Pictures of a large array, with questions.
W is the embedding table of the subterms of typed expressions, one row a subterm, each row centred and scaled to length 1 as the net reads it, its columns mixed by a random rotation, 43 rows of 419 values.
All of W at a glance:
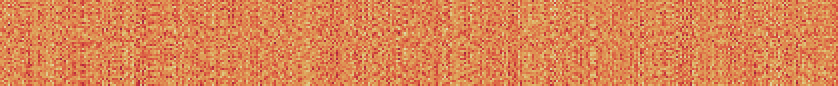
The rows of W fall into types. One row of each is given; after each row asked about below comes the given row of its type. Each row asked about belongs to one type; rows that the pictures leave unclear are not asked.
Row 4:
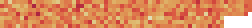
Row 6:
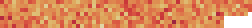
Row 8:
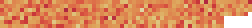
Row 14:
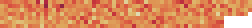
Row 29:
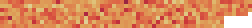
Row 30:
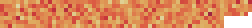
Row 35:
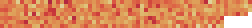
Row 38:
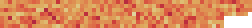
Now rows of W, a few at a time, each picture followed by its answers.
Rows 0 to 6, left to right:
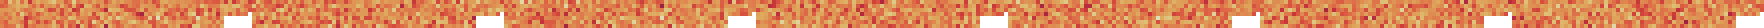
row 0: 4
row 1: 8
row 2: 35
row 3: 29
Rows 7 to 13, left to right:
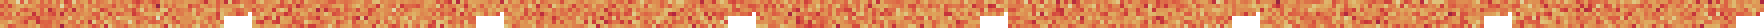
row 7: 35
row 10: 35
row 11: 35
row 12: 29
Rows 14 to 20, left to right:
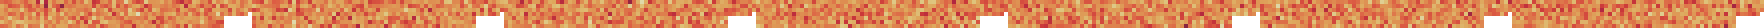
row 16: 29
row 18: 8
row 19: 30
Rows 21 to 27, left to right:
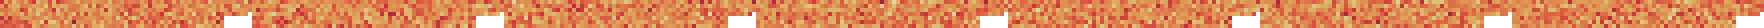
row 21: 6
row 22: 38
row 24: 29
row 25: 8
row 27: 29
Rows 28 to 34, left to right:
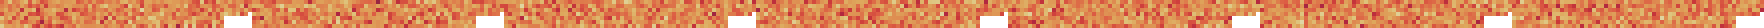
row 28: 8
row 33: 14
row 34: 4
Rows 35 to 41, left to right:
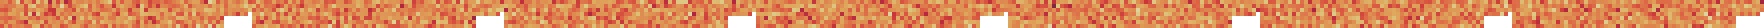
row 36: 8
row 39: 14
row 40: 30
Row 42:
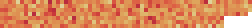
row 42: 35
